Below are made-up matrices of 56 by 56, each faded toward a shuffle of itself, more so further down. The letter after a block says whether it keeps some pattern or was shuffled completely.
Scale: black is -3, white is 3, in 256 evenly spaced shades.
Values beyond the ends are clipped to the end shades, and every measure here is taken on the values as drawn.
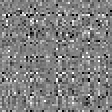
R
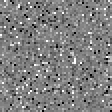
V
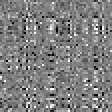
R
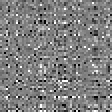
R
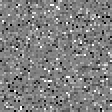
V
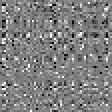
R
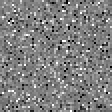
V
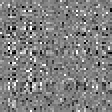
R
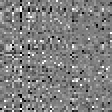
R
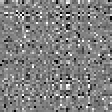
R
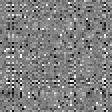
R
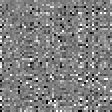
R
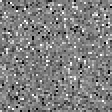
V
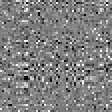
R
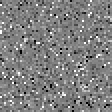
V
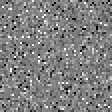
V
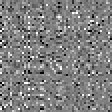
R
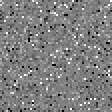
V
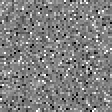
V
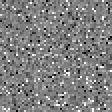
V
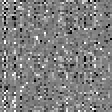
R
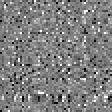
R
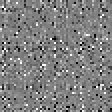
R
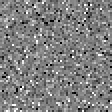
V
